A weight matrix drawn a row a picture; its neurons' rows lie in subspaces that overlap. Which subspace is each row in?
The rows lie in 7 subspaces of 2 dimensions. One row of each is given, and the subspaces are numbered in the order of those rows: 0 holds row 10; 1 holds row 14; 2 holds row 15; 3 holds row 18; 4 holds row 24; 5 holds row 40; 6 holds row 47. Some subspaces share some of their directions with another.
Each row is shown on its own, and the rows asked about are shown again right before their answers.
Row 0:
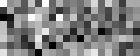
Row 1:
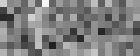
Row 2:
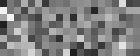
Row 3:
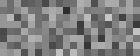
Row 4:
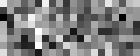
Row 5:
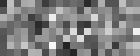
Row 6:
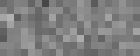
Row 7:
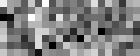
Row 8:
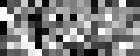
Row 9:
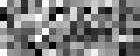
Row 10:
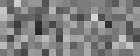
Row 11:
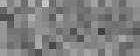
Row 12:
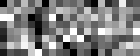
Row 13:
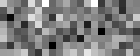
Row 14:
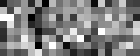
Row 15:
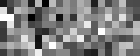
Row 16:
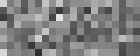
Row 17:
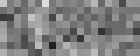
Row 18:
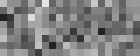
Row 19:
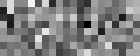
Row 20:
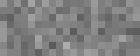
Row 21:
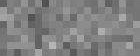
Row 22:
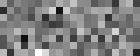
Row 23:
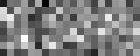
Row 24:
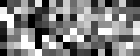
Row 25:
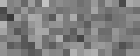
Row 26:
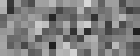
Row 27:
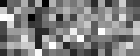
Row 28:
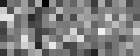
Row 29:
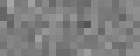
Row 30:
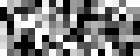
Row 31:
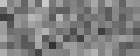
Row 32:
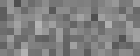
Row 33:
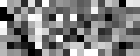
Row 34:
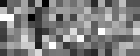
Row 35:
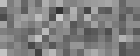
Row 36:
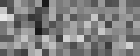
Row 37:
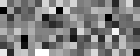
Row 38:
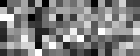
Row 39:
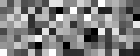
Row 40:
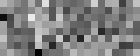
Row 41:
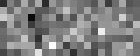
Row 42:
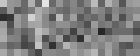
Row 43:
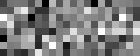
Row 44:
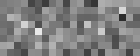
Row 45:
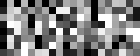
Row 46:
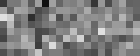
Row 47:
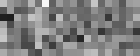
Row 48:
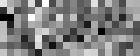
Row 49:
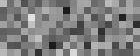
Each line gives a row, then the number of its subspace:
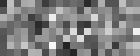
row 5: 2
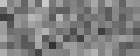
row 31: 1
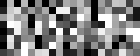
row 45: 0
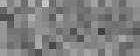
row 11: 0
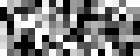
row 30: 4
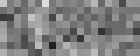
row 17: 2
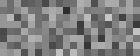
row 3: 6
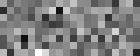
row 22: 5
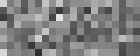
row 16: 1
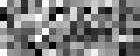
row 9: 1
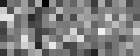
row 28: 5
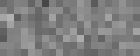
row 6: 6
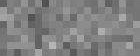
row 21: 6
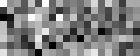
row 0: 1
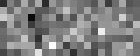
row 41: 6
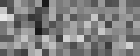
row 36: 0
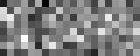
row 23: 5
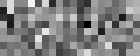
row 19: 2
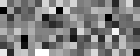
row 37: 5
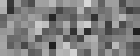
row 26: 2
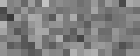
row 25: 3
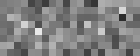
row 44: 4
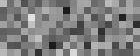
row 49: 6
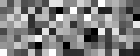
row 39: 1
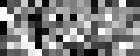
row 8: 3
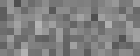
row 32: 0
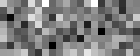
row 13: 4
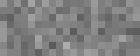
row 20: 0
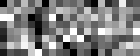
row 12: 2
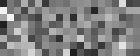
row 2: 3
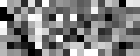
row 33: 3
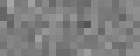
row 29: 2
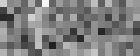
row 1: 5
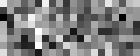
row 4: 4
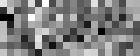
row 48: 2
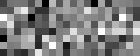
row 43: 3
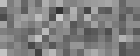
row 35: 1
